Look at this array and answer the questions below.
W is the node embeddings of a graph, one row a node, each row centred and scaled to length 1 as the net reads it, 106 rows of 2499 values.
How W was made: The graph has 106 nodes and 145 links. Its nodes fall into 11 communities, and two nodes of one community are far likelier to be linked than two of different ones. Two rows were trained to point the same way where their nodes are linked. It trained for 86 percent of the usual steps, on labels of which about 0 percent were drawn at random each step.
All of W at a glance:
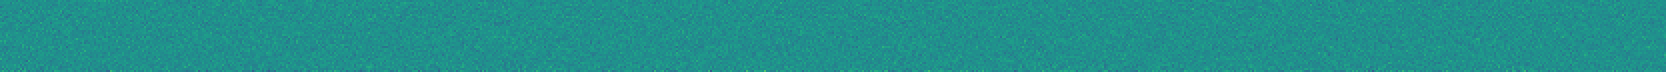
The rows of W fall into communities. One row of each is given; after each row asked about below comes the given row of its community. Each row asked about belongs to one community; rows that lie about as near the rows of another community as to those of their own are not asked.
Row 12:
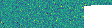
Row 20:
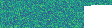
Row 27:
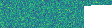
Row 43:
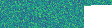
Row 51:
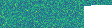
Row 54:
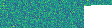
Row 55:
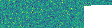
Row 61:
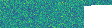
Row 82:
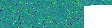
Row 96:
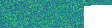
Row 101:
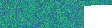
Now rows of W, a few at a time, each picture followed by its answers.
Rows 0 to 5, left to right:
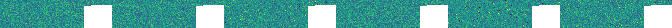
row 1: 54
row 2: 51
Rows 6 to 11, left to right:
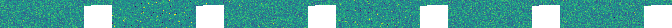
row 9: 55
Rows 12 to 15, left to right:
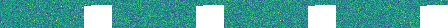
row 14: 27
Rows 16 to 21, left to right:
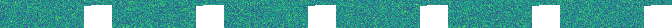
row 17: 20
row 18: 96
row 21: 51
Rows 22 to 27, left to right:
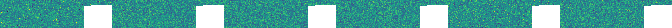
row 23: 55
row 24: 54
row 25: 54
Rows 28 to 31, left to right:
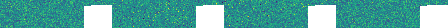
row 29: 27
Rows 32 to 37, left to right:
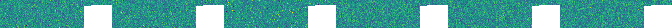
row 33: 61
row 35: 101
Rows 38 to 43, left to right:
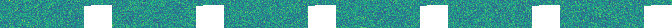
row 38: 55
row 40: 101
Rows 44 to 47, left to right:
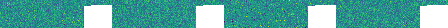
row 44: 43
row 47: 82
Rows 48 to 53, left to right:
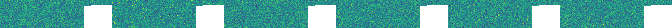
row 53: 96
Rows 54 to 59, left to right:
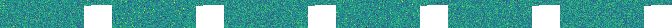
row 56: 55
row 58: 54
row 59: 55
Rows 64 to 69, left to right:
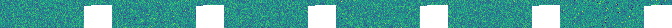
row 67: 96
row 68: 20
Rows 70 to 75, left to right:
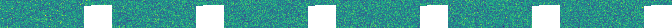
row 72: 43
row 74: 96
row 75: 12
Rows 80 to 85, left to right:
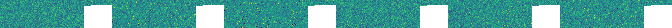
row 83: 101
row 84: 27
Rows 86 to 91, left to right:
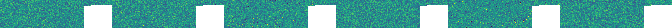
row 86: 101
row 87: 61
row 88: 96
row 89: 54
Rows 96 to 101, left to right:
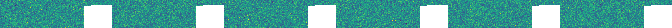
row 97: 101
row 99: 27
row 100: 51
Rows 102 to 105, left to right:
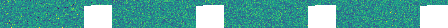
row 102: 20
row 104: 51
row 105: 27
